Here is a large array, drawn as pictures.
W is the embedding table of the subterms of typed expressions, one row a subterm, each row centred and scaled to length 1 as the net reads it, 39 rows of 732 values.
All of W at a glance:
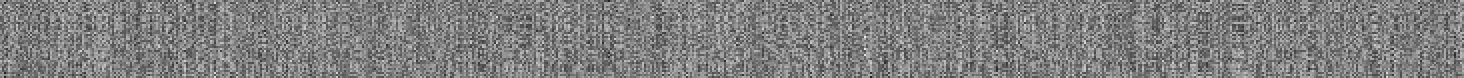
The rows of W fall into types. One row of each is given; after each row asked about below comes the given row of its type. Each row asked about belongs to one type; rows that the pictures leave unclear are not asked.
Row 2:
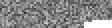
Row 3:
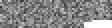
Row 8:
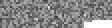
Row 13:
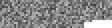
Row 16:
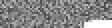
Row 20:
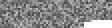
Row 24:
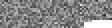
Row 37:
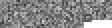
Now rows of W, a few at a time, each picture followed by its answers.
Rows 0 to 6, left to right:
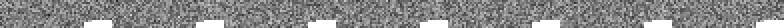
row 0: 24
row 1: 3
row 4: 13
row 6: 16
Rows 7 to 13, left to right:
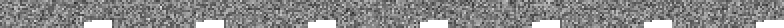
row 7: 24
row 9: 8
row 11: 3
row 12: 8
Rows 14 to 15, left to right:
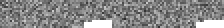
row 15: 2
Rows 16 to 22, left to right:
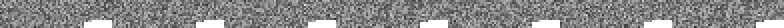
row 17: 13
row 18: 24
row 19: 13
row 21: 8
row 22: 13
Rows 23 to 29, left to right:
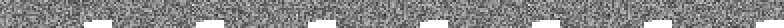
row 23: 2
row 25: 16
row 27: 24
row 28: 3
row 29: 8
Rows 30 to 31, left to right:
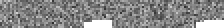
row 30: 37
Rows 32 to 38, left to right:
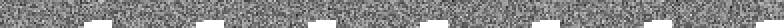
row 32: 24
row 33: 20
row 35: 20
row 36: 3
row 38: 3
